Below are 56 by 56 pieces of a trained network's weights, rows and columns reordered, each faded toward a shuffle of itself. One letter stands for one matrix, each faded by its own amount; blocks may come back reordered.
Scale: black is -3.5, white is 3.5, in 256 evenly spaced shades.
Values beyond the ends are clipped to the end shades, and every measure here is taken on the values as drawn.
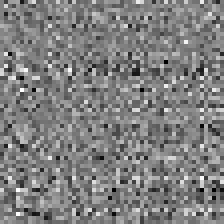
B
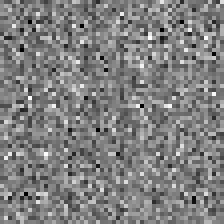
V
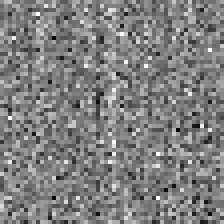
V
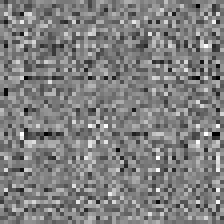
B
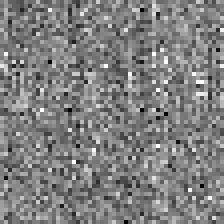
V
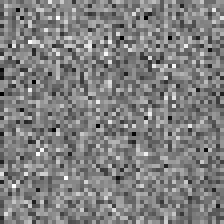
V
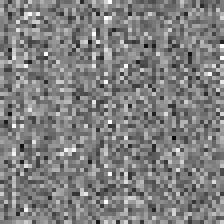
V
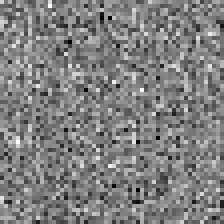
V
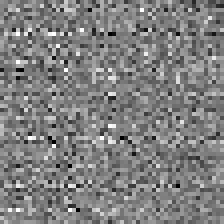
B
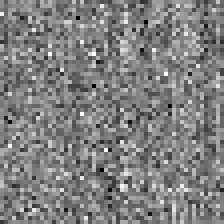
V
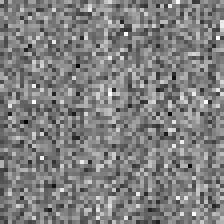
V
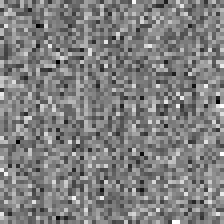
V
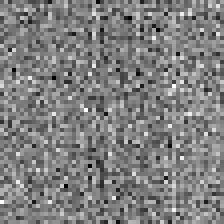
V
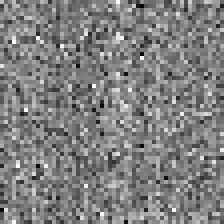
V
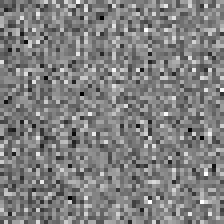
V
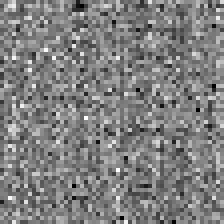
V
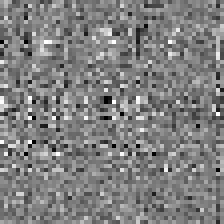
B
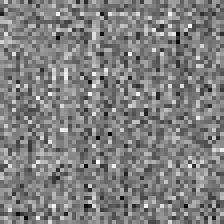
V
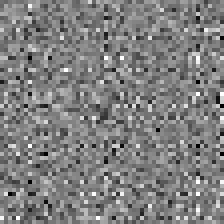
B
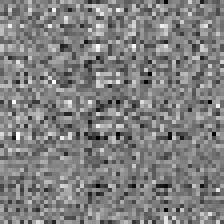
B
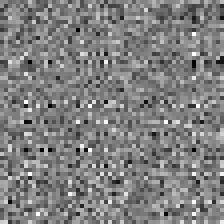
B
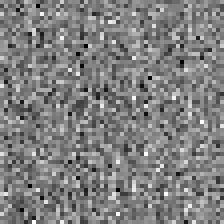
V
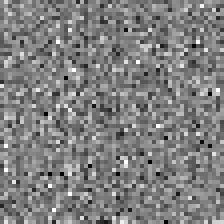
V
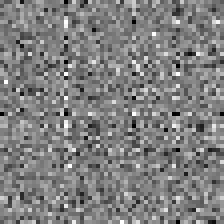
B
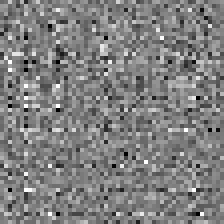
B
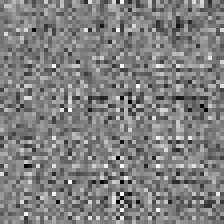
B
